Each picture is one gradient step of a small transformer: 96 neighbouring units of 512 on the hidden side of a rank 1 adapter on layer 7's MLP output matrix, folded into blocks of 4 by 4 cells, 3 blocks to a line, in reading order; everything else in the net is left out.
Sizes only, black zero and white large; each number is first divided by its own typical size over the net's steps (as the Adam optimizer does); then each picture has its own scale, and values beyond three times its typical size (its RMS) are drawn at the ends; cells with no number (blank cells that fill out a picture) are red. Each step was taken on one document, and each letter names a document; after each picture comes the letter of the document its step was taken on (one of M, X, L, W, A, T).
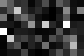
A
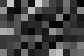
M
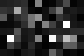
A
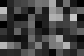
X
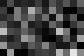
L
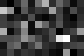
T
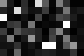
A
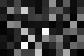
X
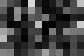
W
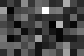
W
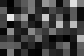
W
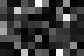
T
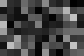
T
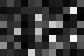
M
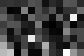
L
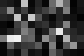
T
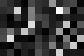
T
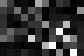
A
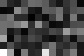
L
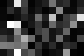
X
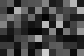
M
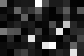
A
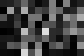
X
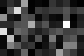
A
